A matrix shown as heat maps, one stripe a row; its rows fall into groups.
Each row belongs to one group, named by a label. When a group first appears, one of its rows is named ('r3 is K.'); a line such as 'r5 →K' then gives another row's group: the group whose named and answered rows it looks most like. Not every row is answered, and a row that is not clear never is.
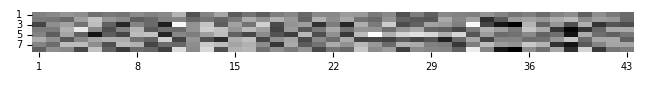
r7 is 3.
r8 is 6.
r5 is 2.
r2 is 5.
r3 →6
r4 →3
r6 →5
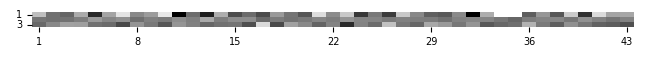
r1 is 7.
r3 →6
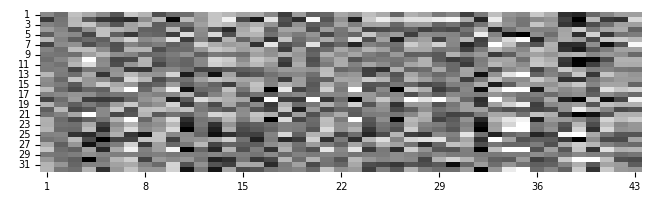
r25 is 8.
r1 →3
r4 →5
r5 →6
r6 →7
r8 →3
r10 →3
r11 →3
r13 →7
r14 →3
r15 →5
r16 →7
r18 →2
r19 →7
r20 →8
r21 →3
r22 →7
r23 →7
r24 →7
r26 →2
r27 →8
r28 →7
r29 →6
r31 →5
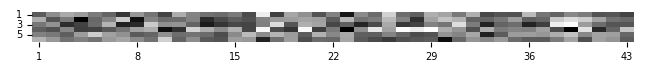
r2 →8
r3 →8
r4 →2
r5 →5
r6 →5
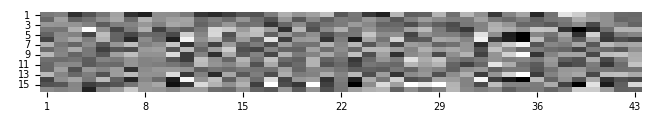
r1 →8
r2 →8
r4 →3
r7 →7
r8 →2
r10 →2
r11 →2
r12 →8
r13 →7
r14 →6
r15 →2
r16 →8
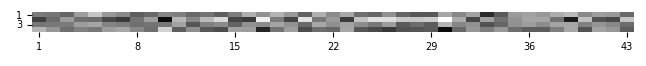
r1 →5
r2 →2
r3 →5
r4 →5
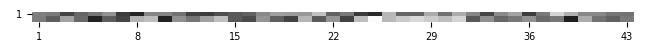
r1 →8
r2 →2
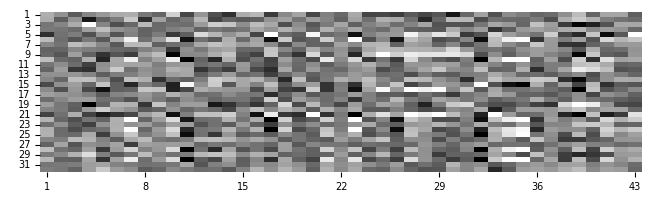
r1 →5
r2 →8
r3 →3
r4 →5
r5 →2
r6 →7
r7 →3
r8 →2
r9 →2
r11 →8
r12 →8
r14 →3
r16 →2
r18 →6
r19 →8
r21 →2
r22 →7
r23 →8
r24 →7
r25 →7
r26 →3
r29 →3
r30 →7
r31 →5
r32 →5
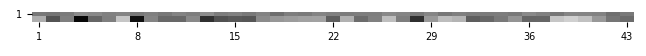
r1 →6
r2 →8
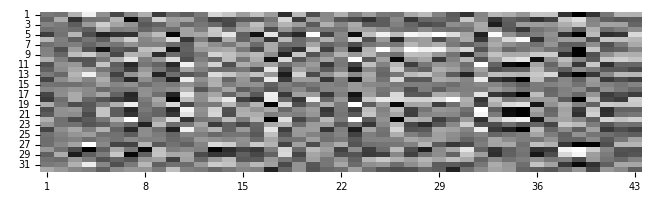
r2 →8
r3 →5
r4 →6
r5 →2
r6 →7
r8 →2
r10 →7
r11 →6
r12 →6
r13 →3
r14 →6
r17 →6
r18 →2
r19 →7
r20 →6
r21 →6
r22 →7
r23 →8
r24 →6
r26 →2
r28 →8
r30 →2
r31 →3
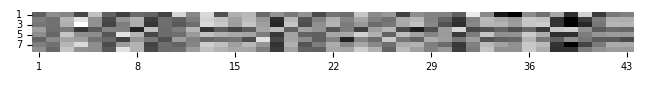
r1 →6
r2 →3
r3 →3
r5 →3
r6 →6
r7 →3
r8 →3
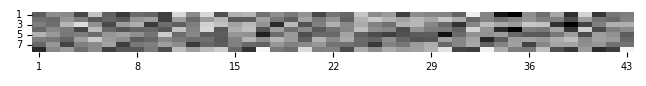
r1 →6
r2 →2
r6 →5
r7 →8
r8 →2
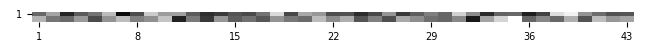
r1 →8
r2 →7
